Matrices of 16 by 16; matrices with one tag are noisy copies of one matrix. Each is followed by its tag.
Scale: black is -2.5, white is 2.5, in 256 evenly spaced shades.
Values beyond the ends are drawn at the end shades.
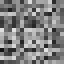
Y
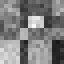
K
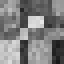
K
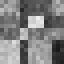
K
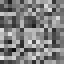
Y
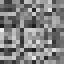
Y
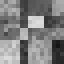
K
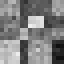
K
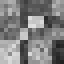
K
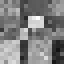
K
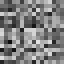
Y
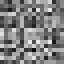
Y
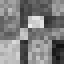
K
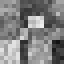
K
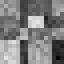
K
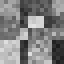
K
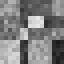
K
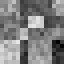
K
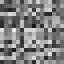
Y
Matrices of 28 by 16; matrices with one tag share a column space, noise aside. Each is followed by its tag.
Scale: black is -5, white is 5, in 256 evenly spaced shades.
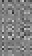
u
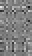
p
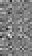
u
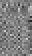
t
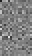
u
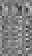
t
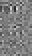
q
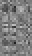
q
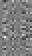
u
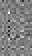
u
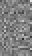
u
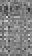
t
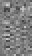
t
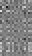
p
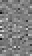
u
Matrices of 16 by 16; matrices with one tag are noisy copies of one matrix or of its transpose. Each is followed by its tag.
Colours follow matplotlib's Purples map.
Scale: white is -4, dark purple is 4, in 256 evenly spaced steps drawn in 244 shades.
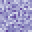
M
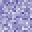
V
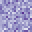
V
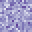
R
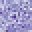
M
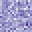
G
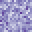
R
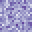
R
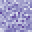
M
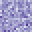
G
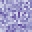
M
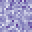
R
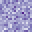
V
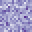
R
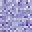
G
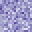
V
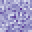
M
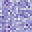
G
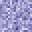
V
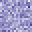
G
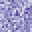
M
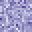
R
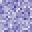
V
